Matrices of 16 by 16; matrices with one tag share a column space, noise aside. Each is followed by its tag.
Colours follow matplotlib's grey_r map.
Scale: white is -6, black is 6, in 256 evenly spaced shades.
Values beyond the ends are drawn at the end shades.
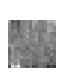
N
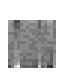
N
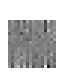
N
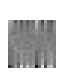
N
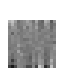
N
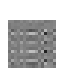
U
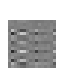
U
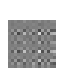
U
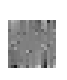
N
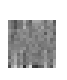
N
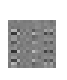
U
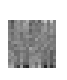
N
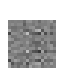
U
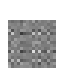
U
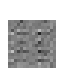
U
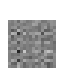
U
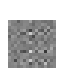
U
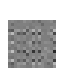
U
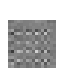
U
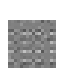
U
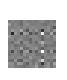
U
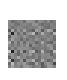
U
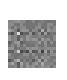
U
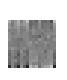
N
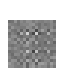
U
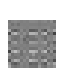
U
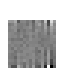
N
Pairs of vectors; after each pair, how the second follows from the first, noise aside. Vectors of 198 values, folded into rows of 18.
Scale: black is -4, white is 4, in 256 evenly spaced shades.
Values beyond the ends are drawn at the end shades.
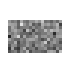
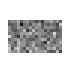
negated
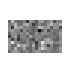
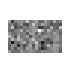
negated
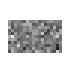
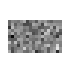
negated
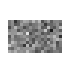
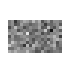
copied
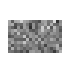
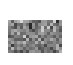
copied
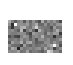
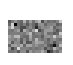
negated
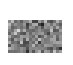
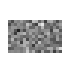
negated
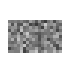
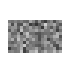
copied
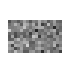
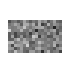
copied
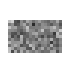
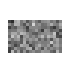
negated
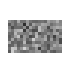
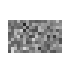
copied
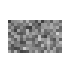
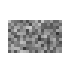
negated
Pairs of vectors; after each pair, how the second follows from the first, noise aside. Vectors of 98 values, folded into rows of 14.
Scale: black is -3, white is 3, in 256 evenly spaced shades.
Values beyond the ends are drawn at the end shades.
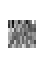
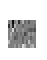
partly zeroed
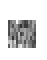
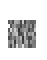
shuffled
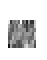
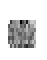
sign-scrambled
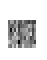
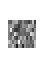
sign-scrambled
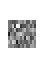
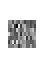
sign-scrambled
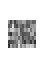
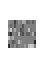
partly zeroed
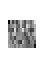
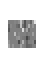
partly zeroed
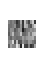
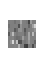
partly zeroed
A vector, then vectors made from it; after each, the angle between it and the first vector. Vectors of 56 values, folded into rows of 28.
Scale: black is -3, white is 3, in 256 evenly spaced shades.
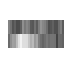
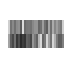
partly opposed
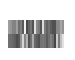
orthogonal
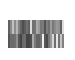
partly opposed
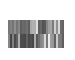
partly opposed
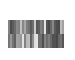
partly aligned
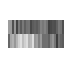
nearly parallel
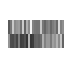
partly opposed
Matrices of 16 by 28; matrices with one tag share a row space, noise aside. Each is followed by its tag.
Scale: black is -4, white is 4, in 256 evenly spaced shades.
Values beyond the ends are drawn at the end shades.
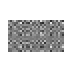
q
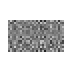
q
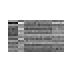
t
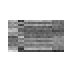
t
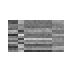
t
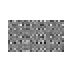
q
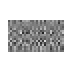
q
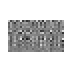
q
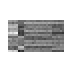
t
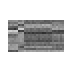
t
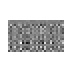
q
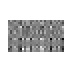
q
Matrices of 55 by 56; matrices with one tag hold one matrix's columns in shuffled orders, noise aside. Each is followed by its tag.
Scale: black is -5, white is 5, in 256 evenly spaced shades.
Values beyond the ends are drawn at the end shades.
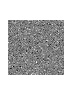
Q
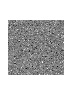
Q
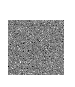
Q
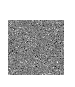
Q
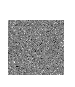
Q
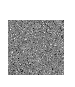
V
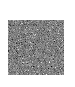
Q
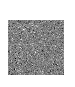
V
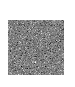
Q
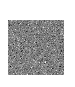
Q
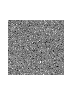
Q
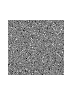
V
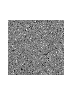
V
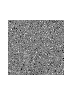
V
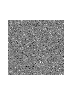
Q
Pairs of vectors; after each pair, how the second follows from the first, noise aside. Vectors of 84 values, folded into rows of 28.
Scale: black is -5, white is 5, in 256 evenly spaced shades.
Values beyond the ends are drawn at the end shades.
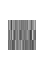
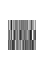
scaled up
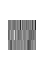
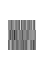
negated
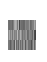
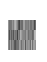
sign-scrambled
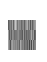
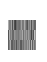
negated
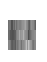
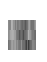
negated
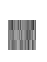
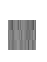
shrunk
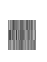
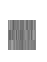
shrunk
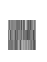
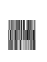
scaled up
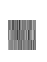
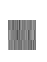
shrunk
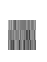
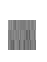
shrunk
